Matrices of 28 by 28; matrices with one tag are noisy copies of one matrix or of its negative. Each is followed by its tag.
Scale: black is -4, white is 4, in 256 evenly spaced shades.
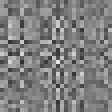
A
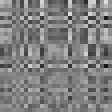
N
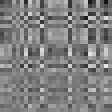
N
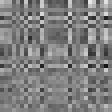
N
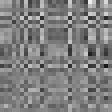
N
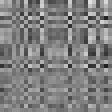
N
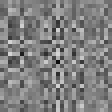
A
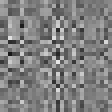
A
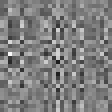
A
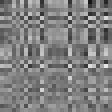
N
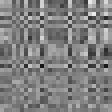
N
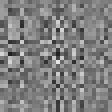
A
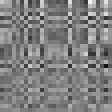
N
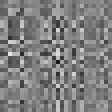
A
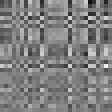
N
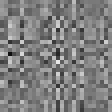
A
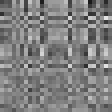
N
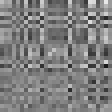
N
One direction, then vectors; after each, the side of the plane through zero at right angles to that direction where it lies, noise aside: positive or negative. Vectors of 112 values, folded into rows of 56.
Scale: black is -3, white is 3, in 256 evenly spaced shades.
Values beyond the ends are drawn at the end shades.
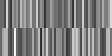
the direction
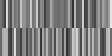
positive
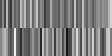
positive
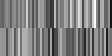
negative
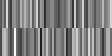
positive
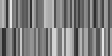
negative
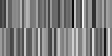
positive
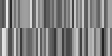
positive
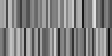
negative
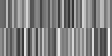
positive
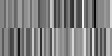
positive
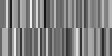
positive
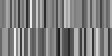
positive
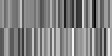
positive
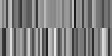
negative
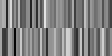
negative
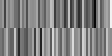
positive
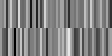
negative
